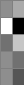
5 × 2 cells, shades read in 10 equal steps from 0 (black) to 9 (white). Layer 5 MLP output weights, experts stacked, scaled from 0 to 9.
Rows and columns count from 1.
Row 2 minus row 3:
5 -7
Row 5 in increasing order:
3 5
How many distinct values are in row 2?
2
